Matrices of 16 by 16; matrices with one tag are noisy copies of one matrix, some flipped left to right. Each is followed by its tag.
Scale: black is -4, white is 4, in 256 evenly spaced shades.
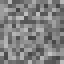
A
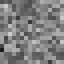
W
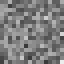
A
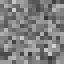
W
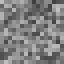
W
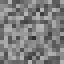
A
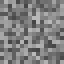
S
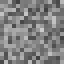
A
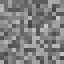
S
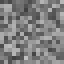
W
